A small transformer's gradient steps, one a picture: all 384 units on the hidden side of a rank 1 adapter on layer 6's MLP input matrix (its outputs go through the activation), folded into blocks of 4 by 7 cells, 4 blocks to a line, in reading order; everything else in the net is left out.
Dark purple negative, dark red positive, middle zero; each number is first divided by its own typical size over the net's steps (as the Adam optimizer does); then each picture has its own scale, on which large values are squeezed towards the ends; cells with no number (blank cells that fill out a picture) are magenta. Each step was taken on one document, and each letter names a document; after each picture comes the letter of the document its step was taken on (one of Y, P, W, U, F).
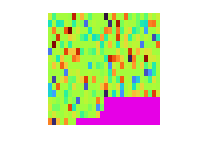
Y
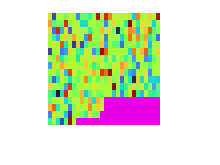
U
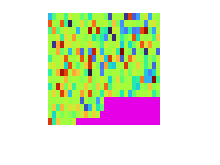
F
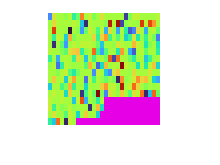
Y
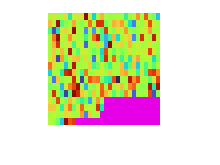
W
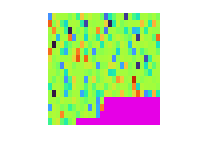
Y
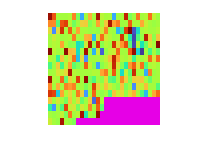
U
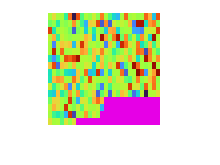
W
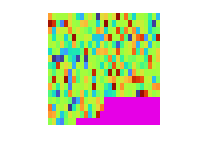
U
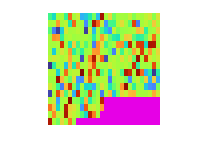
W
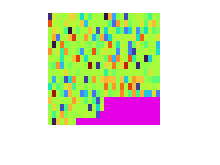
Y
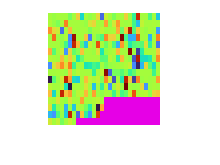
U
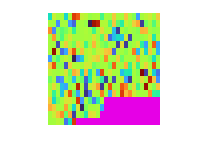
W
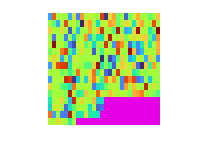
U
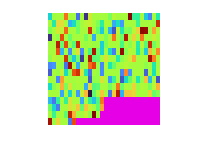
F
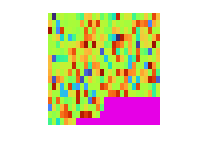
W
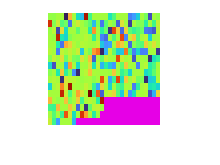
F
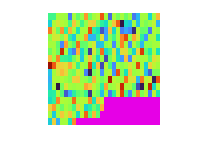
F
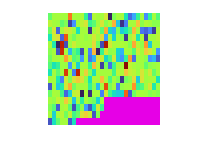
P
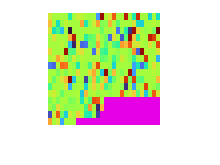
U
